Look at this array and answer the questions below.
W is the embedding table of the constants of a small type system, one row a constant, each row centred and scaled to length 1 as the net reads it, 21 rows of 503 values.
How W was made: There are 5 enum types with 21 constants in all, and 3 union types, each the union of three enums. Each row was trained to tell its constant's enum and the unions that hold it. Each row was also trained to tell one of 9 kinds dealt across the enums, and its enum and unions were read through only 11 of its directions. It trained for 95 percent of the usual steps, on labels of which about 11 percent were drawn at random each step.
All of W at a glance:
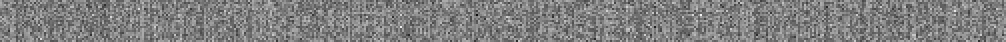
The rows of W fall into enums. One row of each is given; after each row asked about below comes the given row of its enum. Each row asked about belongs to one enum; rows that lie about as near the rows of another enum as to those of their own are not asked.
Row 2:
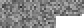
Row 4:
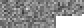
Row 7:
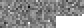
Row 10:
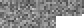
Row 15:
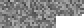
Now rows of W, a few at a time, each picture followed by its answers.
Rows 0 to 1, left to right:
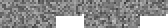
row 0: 10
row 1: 15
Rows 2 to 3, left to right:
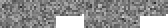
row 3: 2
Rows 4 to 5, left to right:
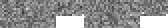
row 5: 7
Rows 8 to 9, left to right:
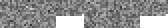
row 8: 10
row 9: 4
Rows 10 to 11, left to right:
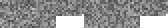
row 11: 15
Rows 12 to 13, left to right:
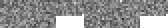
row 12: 10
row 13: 7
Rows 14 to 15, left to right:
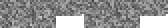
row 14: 15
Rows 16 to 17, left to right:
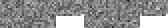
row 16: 4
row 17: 4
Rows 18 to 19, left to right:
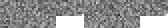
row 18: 10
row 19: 15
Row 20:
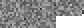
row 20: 7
